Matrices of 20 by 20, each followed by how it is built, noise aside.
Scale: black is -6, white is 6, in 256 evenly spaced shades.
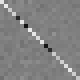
diagonal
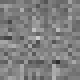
low rank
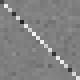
diagonal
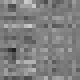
low rank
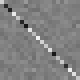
diagonal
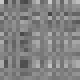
low rank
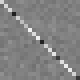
diagonal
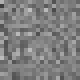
low rank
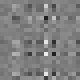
low rank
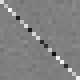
diagonal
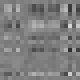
low rank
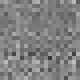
low rank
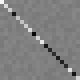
diagonal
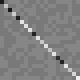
diagonal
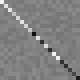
diagonal
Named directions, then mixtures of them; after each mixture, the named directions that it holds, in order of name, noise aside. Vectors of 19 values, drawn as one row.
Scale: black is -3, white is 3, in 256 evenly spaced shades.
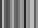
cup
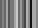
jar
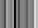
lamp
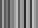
cup, jar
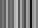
jar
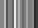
lamp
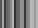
cup, lamp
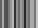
cup, lamp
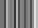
jar, lamp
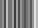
jar, lamp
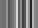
jar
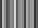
cup, lamp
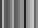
cup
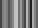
jar, lamp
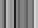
lamp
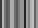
cup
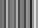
jar, lamp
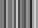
jar, lamp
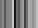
cup, lamp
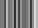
jar, lamp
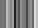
lamp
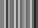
jar, lamp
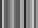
cup
